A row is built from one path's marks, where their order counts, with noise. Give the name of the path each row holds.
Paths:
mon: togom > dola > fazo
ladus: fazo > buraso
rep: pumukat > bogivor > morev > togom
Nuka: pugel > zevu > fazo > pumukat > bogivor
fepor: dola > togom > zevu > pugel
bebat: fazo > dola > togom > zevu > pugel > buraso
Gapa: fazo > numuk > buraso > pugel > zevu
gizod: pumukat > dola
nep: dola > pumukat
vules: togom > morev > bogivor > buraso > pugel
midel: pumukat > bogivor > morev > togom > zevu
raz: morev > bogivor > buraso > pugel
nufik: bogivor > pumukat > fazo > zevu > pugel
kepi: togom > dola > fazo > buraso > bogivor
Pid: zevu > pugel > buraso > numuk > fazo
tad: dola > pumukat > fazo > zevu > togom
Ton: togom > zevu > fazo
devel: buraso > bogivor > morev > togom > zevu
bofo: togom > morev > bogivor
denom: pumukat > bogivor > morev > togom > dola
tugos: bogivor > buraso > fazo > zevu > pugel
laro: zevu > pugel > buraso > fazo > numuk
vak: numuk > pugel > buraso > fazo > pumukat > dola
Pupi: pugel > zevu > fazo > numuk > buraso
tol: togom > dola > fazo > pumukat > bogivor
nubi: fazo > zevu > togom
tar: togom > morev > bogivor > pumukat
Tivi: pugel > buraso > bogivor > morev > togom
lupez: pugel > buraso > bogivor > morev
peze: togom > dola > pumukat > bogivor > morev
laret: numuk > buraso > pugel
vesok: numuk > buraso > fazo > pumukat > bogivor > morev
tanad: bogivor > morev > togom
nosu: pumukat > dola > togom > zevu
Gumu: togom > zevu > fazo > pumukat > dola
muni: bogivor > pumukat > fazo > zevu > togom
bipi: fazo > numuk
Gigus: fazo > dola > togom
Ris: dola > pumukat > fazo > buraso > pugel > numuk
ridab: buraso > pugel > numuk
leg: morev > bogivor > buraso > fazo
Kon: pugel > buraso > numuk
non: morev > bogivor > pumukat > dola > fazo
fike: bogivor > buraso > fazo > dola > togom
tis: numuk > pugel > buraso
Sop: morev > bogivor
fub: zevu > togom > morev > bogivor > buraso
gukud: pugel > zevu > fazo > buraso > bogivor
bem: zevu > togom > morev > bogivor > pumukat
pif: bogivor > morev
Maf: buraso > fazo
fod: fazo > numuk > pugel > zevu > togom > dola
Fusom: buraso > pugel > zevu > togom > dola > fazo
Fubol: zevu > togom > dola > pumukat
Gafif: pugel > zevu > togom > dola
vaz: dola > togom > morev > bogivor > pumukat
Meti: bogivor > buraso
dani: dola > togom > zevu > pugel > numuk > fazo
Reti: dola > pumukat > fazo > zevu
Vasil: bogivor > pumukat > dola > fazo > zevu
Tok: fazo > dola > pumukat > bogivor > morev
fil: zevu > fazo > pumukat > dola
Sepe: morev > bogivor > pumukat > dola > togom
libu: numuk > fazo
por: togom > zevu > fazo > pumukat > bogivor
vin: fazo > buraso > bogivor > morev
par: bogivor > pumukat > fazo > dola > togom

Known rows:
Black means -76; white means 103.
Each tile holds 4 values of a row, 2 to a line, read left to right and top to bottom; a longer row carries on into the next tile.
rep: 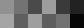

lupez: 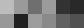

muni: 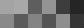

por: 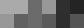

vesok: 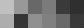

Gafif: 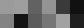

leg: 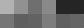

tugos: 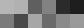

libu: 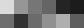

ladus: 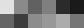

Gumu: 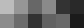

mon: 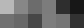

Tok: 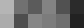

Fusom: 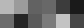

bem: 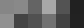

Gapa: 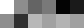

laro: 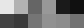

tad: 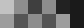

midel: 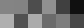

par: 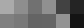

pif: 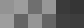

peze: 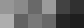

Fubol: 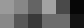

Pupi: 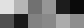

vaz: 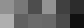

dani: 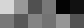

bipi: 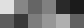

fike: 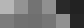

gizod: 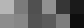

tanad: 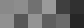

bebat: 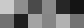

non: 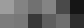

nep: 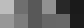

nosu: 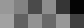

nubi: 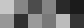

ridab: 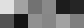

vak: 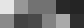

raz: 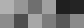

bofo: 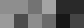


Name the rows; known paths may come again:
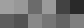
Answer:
Meti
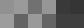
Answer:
pif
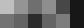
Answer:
fil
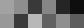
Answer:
fepor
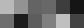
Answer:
Fusom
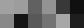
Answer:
Gafif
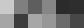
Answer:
vin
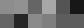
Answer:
fub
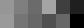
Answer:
Sepe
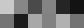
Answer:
bebat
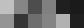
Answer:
fod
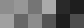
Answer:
Sop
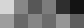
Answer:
Reti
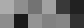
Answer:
Tivi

